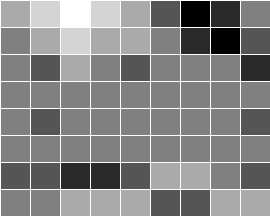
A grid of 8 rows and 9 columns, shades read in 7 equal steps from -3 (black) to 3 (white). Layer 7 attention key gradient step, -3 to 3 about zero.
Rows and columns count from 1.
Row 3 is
0 -1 1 0 -1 0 0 0 -2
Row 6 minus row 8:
0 0 -1 -1 -1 1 1 -1 -1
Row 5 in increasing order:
-1 -1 0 0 0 0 0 0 0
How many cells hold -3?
2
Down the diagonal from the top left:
1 1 1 0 0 0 1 1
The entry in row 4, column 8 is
0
